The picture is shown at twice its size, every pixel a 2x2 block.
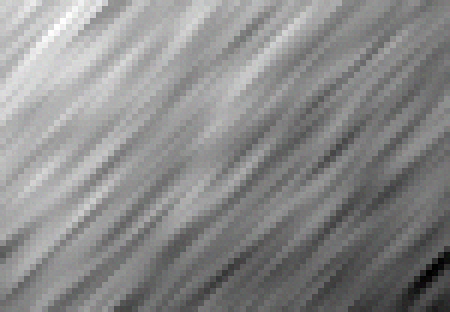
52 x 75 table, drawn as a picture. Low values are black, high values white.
The histogram is bell-shaped. The ninth with the lowest average is the bottom right. Streaks slant up to the right. The top left is the ninth with the highest average. No lone cell stands out from its neighbours. The field climbs toward the top left. No row or column stands out. The halves do not mirror each other.
